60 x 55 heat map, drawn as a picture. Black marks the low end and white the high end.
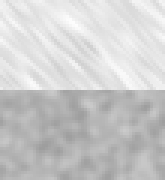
It is made of 2 by 1 panels. Panel 1,1: very high, slanting down to the right, faint in contrast. Panel 2,1: high, blotchy, faint in contrast.
